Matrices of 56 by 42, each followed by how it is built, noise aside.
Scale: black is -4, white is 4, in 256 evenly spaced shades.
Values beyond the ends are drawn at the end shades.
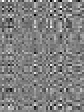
low rank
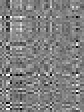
low rank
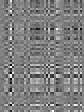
low rank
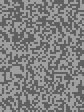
noise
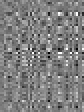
low rank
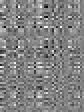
low rank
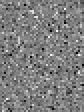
noise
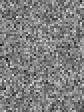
noise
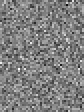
noise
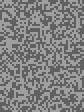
noise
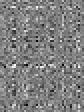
low rank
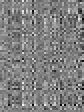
low rank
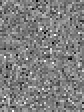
noise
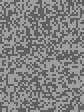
noise
